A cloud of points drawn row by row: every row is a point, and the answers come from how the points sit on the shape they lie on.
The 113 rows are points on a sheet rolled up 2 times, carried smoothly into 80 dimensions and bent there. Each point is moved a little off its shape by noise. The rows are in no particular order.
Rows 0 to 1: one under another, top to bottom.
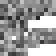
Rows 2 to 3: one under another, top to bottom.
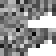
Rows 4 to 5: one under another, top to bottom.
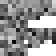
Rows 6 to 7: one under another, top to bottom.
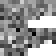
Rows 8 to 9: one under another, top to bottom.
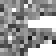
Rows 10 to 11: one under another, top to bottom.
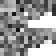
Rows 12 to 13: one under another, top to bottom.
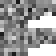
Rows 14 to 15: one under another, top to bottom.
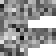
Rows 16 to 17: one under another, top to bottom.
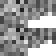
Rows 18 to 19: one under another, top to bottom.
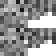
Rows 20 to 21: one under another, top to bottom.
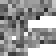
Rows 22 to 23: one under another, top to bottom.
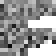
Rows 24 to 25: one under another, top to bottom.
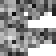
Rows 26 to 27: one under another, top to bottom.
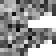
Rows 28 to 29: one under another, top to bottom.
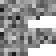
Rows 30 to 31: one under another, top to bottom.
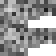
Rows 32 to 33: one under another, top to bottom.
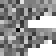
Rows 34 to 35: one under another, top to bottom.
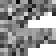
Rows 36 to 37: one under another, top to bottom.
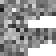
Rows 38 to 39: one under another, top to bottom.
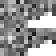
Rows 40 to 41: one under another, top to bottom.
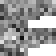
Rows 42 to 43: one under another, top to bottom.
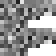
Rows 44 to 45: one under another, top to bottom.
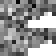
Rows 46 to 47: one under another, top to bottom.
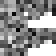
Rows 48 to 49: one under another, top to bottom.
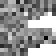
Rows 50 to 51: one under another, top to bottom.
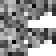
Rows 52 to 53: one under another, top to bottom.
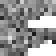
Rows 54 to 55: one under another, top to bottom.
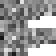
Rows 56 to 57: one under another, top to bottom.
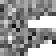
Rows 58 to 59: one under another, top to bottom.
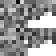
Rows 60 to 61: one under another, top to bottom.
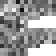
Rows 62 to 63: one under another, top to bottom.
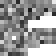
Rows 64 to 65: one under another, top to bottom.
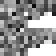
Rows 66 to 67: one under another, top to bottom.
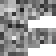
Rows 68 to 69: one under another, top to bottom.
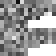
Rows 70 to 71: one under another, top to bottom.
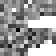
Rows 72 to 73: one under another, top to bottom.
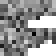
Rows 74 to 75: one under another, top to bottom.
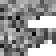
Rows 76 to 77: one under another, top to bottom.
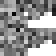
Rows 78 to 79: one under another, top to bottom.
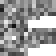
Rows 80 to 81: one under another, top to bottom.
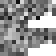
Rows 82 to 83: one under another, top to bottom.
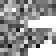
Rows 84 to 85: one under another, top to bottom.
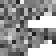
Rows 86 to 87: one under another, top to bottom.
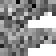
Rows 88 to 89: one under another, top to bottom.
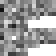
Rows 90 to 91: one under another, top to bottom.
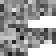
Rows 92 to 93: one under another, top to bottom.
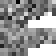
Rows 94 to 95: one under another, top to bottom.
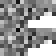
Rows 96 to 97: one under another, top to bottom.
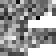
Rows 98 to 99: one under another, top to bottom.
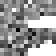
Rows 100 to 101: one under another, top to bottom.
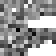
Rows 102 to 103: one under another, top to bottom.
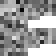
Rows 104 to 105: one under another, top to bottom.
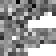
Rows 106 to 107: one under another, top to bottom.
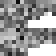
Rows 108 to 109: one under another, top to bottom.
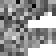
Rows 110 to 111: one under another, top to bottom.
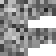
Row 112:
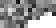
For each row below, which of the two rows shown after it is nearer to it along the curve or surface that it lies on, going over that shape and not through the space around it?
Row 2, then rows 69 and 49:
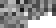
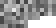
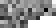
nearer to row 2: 69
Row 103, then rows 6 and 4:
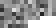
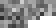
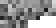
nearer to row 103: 6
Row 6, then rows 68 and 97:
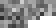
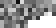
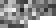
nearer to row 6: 68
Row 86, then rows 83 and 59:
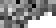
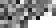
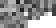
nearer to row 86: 83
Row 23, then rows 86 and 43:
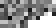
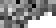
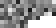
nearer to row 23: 86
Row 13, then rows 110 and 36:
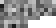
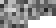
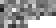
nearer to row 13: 110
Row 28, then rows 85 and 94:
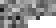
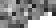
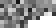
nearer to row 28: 94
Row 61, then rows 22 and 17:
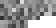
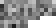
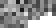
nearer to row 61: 22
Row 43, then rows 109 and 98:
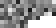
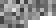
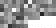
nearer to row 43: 109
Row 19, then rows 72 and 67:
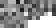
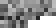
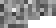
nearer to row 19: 67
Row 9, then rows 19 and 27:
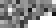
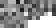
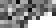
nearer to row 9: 19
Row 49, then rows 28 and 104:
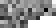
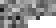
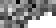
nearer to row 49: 28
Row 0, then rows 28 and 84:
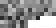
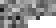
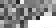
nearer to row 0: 84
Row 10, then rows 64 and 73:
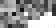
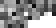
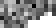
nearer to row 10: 64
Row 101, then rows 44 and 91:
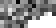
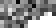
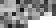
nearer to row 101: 44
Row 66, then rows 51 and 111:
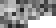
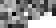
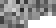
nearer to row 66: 51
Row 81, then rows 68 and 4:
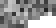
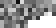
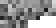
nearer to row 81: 68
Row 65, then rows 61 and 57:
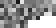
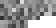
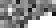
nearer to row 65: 57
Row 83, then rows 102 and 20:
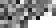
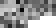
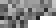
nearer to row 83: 102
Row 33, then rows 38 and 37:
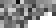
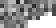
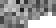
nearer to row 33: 38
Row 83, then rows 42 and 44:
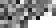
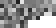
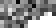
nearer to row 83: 44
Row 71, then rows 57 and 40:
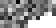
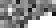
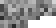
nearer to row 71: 57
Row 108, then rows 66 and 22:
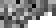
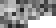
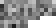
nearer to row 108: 66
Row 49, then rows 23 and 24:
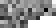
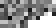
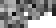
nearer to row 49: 24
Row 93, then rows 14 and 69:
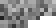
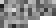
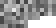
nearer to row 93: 14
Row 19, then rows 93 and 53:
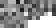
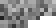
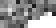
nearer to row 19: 53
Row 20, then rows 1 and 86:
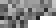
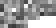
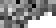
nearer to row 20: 1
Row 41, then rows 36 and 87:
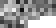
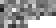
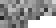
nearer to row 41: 36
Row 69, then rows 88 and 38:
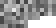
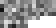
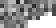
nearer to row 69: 38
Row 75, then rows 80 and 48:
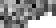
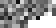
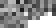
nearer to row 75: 80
